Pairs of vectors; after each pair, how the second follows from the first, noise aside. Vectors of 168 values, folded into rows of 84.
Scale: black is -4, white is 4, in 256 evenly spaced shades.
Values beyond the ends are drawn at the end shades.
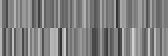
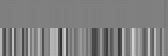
partly zeroed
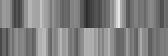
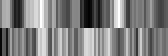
scaled up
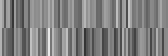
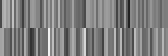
sign-scrambled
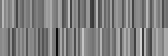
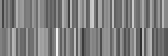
negated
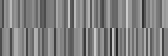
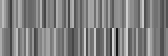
sign-scrambled
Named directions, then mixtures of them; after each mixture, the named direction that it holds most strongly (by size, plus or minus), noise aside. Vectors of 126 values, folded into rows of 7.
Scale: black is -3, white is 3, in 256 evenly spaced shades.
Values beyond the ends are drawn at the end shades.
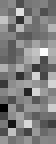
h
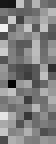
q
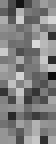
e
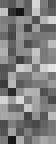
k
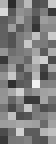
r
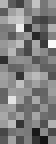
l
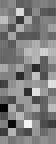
h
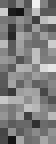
k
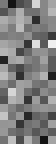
l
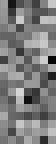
e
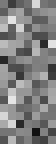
l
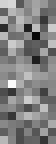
q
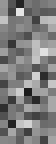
h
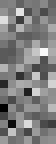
h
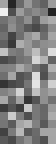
r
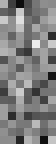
e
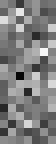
h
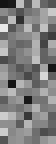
q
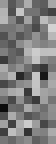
h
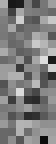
e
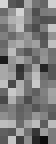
l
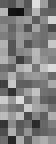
k
